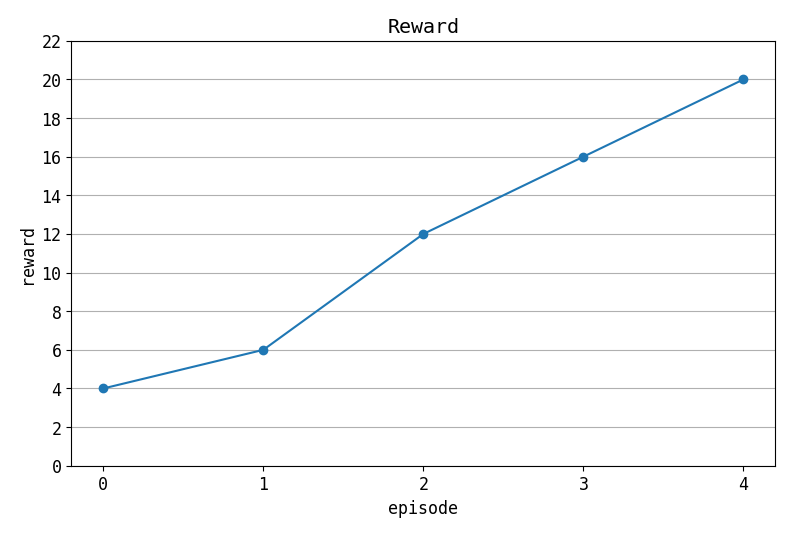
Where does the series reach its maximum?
4
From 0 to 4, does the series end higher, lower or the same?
higher
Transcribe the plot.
Title: Reward
x-axis: episode, ticks 0 1 2 3 4
y-axis: reward, ticks 0 2 4 6 8 10 12 14 16 18 20 22
Values:
4 6 12 16 20
